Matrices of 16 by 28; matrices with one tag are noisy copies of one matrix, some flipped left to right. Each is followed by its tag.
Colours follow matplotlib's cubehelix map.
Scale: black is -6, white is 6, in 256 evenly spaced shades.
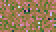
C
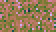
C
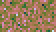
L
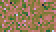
L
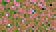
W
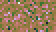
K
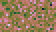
W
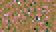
K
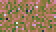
C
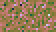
W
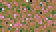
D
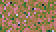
L
